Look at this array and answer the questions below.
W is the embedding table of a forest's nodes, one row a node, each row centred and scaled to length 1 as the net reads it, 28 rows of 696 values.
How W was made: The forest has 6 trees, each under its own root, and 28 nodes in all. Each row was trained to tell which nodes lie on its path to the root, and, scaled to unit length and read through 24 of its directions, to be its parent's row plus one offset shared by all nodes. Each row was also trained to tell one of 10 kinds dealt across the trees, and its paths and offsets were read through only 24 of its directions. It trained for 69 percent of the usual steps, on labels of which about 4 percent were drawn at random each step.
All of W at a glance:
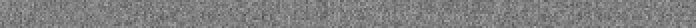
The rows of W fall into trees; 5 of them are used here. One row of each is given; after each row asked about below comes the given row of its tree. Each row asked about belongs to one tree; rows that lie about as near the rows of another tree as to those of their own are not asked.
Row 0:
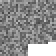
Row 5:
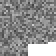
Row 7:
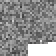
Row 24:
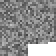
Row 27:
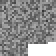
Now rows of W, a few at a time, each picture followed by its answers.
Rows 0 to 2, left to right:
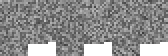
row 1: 5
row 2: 5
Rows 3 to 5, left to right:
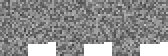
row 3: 24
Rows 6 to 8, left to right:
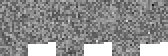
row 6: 5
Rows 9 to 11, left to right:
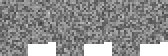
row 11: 0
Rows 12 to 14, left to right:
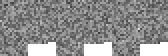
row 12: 5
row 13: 5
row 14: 7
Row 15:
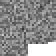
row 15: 7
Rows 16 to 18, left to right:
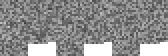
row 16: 0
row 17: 24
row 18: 7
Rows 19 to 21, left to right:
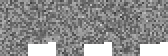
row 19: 0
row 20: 27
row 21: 7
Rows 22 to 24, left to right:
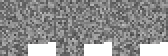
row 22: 24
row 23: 27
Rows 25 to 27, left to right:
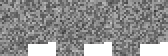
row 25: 27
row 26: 0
